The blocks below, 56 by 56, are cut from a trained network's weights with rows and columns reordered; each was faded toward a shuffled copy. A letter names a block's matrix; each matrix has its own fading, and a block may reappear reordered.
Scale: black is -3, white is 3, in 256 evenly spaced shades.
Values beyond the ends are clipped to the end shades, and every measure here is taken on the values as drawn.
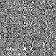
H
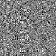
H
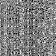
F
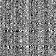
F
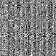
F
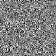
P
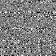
P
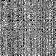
F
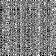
F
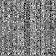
F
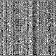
F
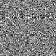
P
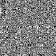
P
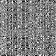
F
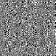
H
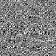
P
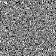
P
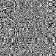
H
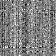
F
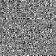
P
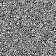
P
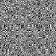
H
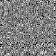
H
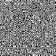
P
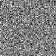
H
